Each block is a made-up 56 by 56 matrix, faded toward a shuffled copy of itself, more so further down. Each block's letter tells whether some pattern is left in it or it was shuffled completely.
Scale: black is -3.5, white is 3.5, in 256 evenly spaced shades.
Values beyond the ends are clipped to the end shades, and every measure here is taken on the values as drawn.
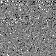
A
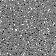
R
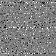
A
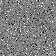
R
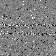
A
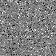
R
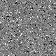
R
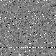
A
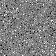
R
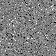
R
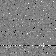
A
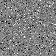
R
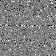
A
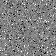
R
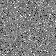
R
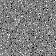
R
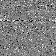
A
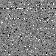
A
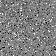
R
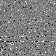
A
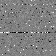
A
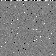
A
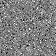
R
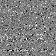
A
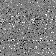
A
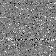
A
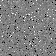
R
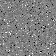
R
